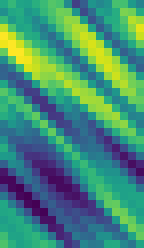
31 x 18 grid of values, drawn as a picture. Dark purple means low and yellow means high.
Ninth with the lowest average: bottom middle. Lone odd cells: none. Ninth with the highest average: top left. Grain: diagonal, down to the right. Mirror symmetry: none.
